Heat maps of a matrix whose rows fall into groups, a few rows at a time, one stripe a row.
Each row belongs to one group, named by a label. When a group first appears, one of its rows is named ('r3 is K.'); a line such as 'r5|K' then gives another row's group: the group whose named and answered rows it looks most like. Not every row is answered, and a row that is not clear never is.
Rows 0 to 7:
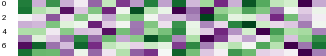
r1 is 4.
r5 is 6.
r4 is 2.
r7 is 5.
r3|5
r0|5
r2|4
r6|6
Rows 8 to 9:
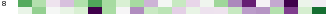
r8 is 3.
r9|6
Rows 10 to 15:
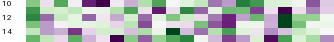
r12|2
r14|4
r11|3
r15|2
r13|2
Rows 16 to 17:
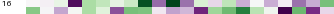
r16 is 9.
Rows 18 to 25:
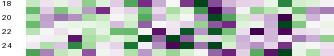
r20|4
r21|2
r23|9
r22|3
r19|5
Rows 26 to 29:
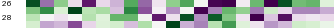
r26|2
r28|3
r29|4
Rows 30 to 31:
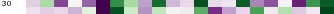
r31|6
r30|6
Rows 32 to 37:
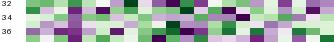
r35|4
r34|9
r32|3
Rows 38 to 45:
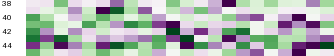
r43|5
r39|6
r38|5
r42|4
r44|6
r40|3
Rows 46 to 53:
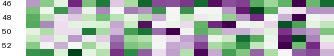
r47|5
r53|3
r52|4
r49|2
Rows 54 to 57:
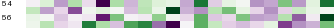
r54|6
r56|6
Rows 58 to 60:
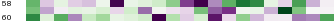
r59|2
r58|4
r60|9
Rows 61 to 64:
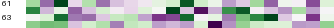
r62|4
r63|5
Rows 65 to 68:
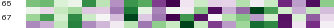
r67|3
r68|5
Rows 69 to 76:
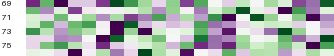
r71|5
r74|6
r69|6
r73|2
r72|2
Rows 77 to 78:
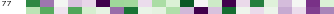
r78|3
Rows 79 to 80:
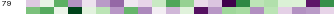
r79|5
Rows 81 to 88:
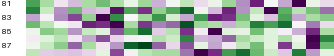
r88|4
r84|5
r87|9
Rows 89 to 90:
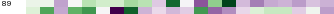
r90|2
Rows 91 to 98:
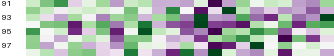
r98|3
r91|9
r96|4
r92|3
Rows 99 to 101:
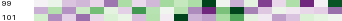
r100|3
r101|4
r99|6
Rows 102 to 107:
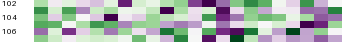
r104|5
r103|9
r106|6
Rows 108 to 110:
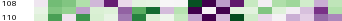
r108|5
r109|9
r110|3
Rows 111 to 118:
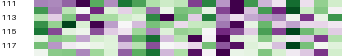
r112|2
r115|2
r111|6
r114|5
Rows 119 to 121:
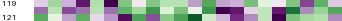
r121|2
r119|6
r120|6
